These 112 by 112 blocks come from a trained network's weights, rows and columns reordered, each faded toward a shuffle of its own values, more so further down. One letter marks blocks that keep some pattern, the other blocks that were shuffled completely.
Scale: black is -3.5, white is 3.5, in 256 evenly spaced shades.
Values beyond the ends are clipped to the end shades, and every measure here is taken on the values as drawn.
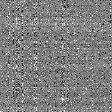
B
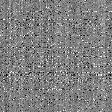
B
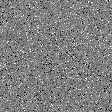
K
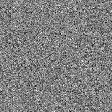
B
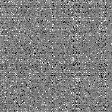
B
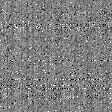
B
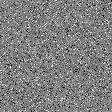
K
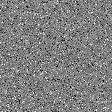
K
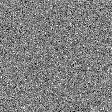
K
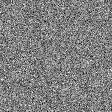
K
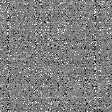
B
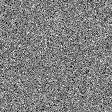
K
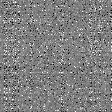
B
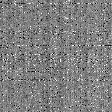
B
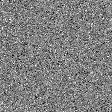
K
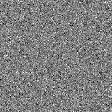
B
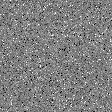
K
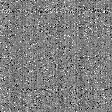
B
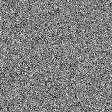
B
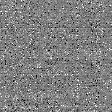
B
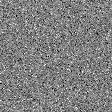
K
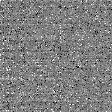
B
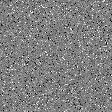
K
